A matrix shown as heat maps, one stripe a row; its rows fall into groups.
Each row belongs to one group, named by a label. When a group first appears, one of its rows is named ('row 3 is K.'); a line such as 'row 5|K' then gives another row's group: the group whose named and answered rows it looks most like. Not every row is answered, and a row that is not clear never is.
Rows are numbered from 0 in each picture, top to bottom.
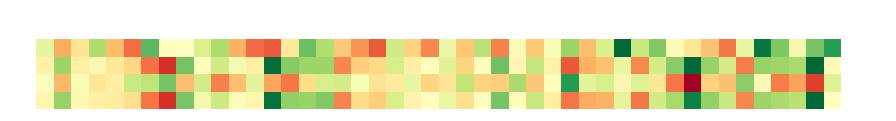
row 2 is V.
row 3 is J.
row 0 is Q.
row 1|J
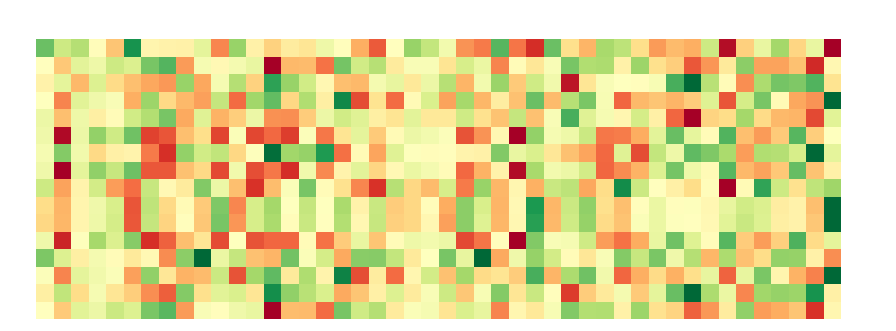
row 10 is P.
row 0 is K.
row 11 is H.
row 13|P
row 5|H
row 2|J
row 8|Q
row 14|J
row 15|V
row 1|V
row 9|P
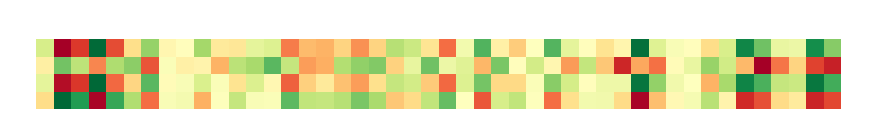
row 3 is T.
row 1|T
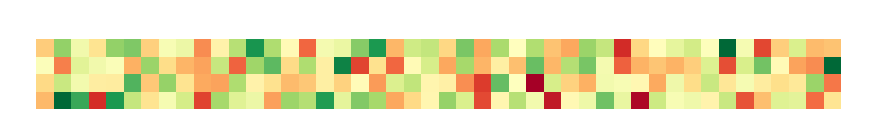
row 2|K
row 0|T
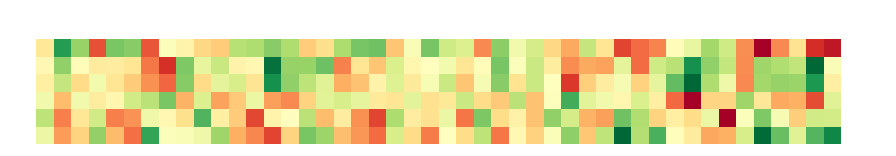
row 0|T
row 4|Q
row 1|J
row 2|J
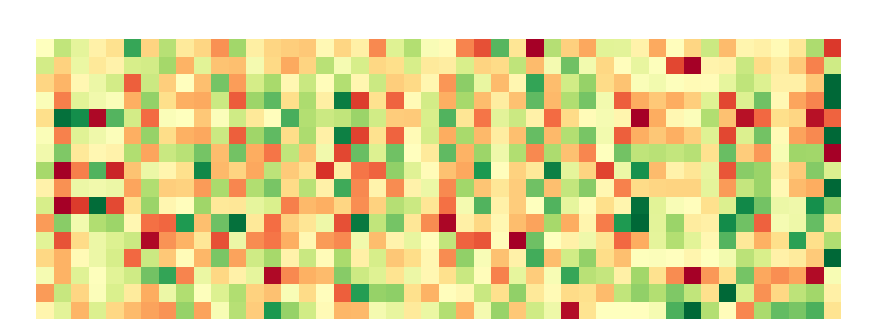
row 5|P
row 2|P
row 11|H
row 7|Q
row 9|Q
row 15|J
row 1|V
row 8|P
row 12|P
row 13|V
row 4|T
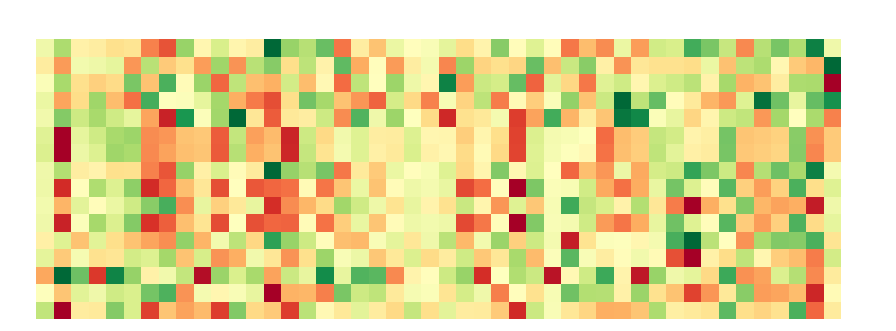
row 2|K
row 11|J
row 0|J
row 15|H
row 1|P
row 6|H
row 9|V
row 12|V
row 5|H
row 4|K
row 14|V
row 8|H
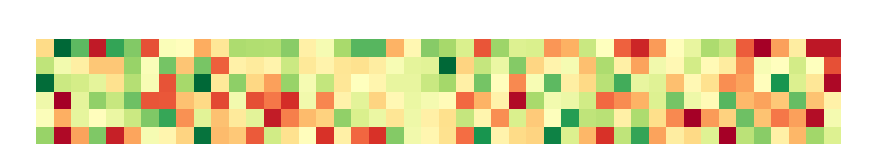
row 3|H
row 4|V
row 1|K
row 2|K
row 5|Q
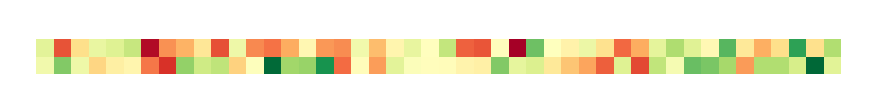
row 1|J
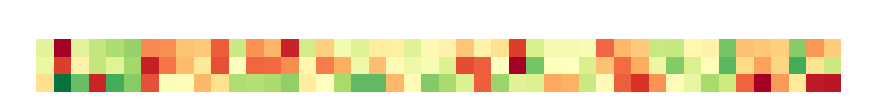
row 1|H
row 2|T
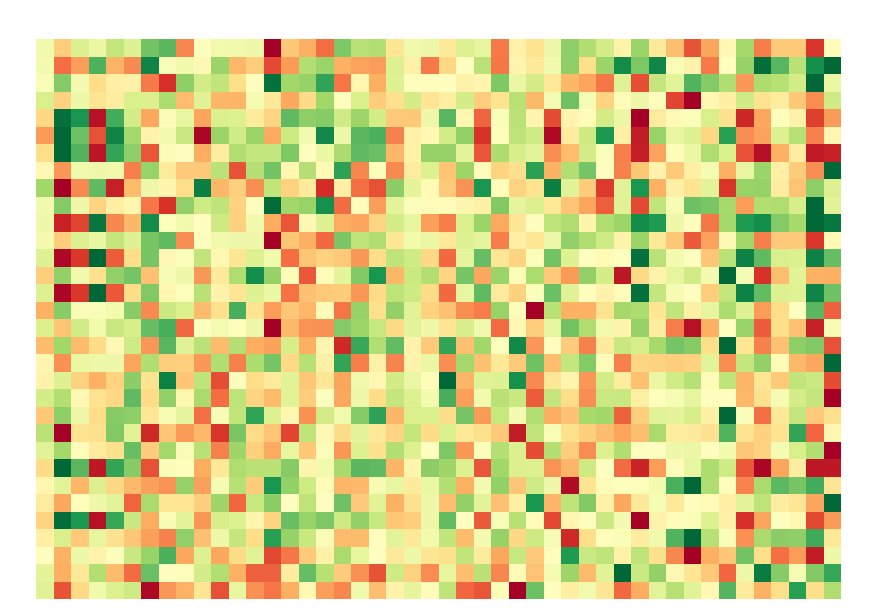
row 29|V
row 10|Q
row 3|V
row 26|P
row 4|T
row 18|P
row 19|K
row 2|J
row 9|J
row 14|Q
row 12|Q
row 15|K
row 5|T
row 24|T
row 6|T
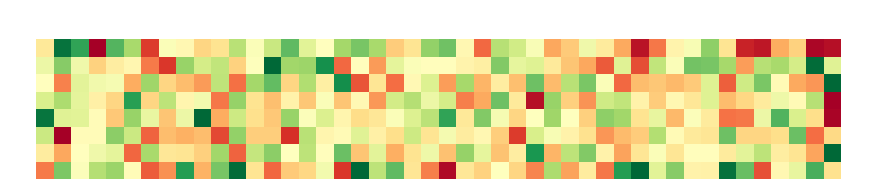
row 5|H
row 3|K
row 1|J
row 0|T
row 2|P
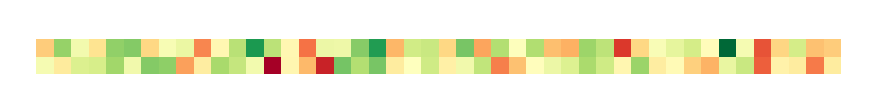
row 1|V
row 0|T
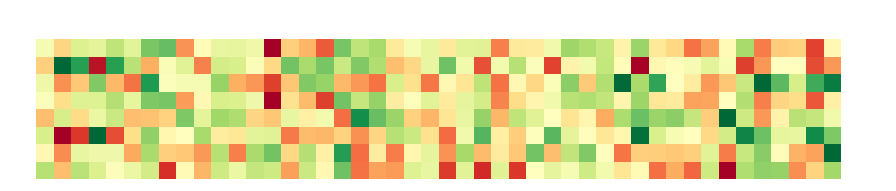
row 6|P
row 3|V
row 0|V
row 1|T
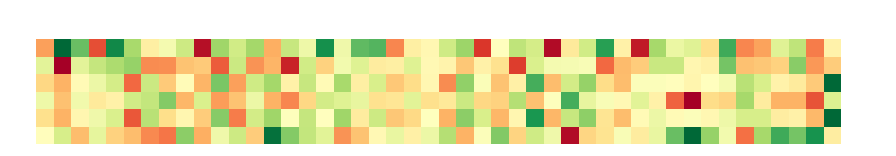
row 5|J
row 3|V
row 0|T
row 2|P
